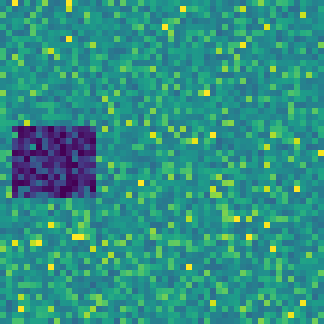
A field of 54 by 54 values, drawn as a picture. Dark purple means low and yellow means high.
Average level on the scale: 50%. Odd patch: lower, in the middle left. Stripes: none. Histogram: heavy tails on both sides.
